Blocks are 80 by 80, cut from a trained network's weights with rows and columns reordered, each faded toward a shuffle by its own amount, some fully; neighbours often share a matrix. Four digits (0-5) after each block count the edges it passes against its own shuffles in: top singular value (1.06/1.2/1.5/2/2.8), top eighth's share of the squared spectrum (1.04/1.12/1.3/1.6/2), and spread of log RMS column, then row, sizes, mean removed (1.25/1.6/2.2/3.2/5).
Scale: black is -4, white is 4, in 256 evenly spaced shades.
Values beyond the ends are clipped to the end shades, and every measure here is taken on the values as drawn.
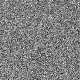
0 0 0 0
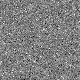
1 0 0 0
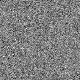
2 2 0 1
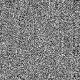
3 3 1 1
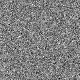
0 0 0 0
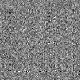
3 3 1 2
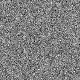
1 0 0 0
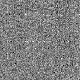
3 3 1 2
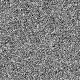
0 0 0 0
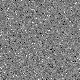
0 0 0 0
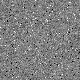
0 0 0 0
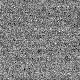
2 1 0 0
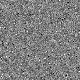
2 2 1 1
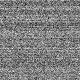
3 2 0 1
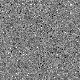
2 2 0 1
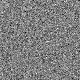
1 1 0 0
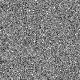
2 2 0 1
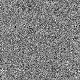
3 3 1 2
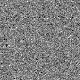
3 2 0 1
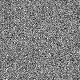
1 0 0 0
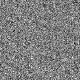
2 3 1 1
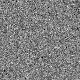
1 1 0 1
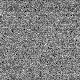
2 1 0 0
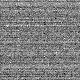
4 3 1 2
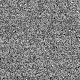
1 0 0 0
